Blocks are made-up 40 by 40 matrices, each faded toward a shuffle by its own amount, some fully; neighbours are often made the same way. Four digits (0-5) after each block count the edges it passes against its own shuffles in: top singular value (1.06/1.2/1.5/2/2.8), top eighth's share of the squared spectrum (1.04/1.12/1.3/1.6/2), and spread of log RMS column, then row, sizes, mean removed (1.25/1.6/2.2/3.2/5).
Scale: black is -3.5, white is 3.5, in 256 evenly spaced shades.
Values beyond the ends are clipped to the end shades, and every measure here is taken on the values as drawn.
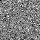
0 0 0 0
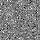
2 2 0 0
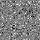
3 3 1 2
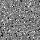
1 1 0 0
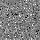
2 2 0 0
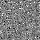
2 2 0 0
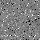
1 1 0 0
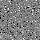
1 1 0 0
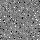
0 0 0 0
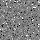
0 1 0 0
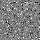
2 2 0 1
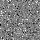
1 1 0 0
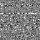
2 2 0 2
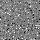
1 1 0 1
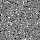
0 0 0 0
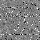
2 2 0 2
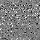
1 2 0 2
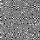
4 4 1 2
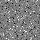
0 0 0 0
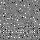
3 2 0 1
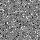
0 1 0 0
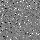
2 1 0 0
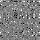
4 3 1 2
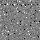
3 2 0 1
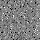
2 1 0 0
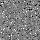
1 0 0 0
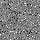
2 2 0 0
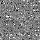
2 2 0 2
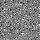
2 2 0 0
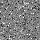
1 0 0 0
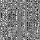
3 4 3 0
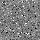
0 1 0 0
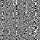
3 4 3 0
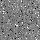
0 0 0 0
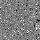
2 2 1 0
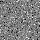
0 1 0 0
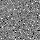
1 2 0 0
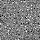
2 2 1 0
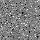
0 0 1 0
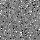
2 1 1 0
